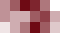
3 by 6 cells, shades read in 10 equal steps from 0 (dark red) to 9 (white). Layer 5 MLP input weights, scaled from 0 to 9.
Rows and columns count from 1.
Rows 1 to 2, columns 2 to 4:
3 0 1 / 6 6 3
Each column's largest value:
8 6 6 3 4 9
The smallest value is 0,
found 2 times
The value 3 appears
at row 1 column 2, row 2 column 4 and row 3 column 5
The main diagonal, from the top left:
5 6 4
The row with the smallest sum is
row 1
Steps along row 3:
down down down up up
